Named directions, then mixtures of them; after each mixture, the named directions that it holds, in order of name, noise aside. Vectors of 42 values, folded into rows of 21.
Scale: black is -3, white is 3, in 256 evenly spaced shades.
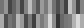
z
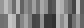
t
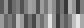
z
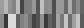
t, z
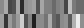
t, z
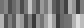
z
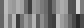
t, z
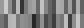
t, z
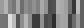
t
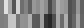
t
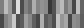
t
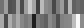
t, z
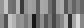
t, z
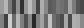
t, z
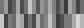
z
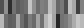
t, z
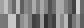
t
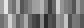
t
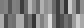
z
